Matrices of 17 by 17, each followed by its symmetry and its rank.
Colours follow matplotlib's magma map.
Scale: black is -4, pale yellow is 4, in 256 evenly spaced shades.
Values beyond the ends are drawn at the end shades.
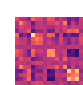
symmetric, rank three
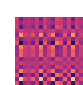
neither, rank one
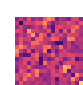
symmetric, full rank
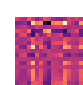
neither, rank two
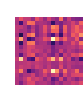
neither, rank two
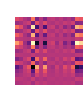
neither, rank one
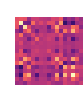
symmetric, rank three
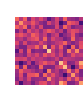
symmetric, rank three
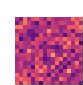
symmetric, full rank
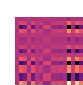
neither, rank one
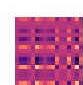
neither, rank one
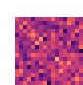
symmetric, full rank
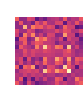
symmetric, rank three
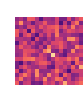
symmetric, full rank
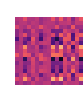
neither, rank two
